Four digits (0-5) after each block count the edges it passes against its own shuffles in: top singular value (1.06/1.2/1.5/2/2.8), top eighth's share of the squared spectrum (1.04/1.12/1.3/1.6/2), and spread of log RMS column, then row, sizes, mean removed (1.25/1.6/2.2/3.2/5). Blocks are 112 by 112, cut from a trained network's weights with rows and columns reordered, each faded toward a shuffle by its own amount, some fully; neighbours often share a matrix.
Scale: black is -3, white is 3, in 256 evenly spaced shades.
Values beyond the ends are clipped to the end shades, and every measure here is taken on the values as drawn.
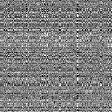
5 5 3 4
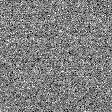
2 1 0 0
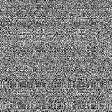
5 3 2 3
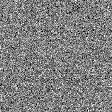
3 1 0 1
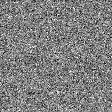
2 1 0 0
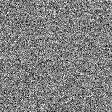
2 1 0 0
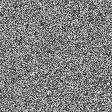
0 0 0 0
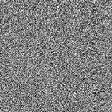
4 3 1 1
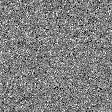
1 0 0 0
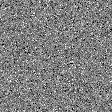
0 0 0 0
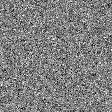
2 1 0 0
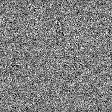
3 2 0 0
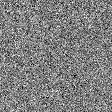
0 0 0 0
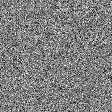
1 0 0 0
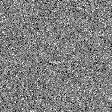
2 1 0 0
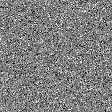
2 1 0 0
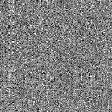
4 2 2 1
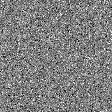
2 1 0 0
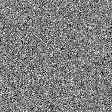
2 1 0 0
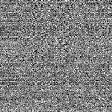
4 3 1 2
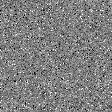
2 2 1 1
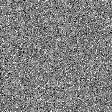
3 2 1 0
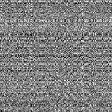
5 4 2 3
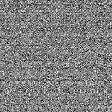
4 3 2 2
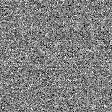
2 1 0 0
